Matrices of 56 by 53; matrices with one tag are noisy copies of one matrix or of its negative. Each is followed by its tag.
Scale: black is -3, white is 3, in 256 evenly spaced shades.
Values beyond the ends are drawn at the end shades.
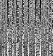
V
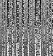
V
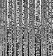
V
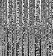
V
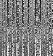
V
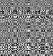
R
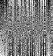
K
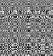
R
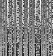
V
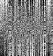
K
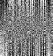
K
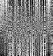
K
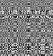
R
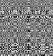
R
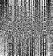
K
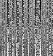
V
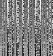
V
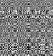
R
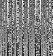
V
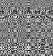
R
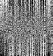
K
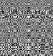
R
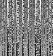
V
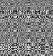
R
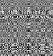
R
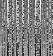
V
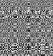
R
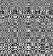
R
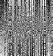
K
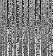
V
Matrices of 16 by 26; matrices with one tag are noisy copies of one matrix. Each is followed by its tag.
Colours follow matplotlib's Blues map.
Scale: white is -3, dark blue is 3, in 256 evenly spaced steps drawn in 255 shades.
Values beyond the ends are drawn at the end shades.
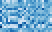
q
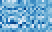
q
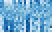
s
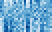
s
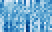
s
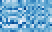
q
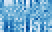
s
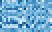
q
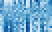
s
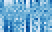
s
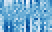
s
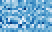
q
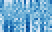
s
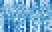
s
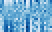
s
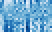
s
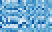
q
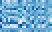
q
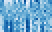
s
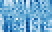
s
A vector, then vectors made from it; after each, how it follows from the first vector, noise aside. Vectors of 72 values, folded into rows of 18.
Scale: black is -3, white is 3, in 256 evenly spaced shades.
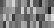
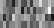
negated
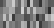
copied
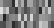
reversed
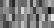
sign-scrambled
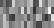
sign-scrambled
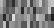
negated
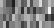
negated
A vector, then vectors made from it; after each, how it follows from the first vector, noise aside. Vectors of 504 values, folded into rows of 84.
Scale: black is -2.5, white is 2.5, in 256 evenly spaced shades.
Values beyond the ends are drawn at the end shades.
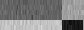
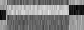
wrapped around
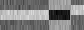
wrapped around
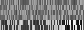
sign-scrambled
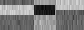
wrapped around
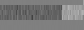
partly zeroed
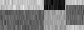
wrapped around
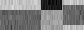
wrapped around
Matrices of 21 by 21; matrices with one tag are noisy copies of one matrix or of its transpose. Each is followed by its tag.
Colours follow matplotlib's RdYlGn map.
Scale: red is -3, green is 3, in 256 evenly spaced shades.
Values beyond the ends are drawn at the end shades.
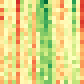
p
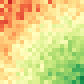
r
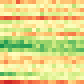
p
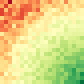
r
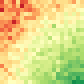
r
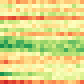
p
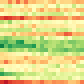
p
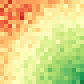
r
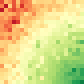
r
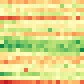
p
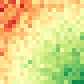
r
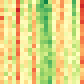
p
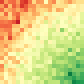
r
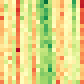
p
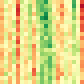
p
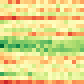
p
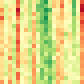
p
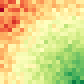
r
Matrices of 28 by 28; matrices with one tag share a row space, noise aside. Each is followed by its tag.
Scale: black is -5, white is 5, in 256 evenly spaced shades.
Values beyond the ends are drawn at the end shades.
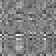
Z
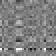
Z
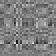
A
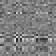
A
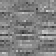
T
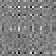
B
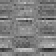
T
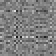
A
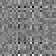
B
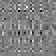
B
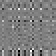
B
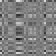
Z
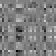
Z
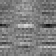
T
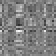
Z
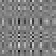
B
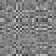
A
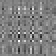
B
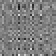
B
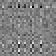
B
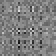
B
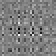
B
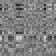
Z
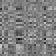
Z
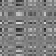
Z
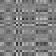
A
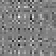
B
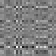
A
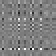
B
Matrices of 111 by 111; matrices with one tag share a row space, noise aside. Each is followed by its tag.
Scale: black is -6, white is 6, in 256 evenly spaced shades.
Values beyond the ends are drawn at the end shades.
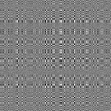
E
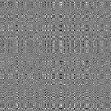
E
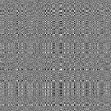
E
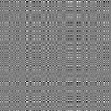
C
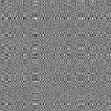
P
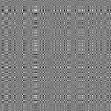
P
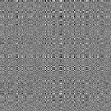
E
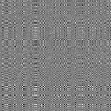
P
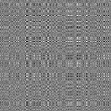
C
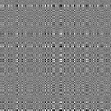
E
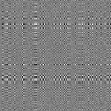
P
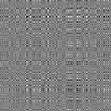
C
